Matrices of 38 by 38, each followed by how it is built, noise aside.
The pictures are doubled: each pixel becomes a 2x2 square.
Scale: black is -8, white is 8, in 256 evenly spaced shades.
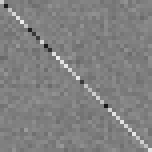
diagonal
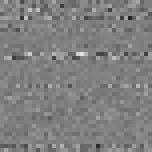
uneven rows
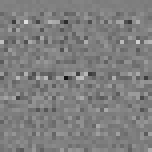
uneven rows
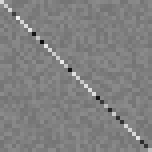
diagonal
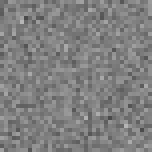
noise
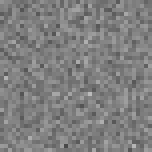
noise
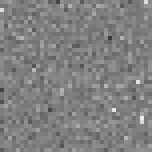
noise
